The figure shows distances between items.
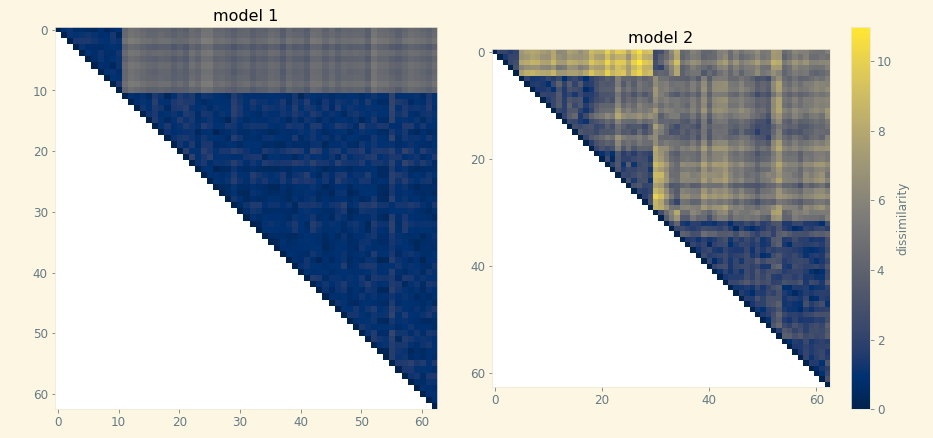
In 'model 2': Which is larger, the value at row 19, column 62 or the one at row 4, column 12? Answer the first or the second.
the second
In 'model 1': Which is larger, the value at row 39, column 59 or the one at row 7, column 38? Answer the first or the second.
the second
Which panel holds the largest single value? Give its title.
model 2
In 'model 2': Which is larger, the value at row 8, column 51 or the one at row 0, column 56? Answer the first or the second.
the second
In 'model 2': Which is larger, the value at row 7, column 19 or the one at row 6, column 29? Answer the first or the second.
the second
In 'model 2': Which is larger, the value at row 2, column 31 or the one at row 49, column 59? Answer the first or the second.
the first
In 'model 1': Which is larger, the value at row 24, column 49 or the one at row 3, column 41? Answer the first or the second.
the second
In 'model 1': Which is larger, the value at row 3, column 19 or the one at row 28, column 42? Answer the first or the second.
the first
